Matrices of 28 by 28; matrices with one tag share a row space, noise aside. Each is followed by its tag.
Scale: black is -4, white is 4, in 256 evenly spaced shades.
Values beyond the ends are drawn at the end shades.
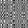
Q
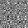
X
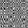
Q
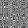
Q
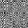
Q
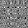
X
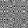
Q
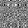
X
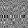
Q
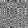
X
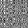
Q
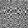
X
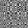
X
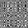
X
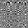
X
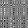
Q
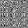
Q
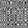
X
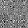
Q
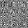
Q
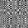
X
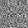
X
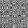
Q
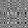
X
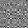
X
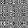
Q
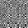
X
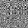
X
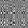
Q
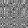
Q
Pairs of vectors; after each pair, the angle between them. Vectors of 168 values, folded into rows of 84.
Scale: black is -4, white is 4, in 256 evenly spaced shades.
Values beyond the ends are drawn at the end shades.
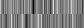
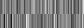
partly opposed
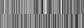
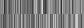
nearly opposite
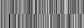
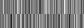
partly aligned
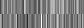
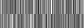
orthogonal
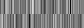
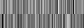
orthogonal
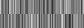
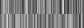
partly opposed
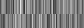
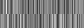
orthogonal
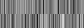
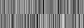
nearly parallel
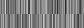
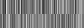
partly opposed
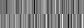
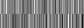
nearly opposite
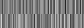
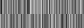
orthogonal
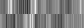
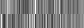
partly aligned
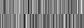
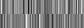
partly aligned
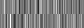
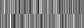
nearly parallel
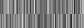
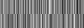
orthogonal
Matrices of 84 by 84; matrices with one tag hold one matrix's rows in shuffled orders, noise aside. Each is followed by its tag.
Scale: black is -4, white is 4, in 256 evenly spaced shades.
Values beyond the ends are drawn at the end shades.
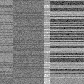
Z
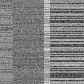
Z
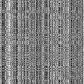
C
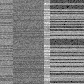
Z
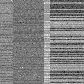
Z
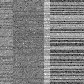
Z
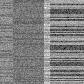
Z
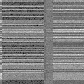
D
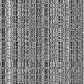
C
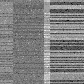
Z
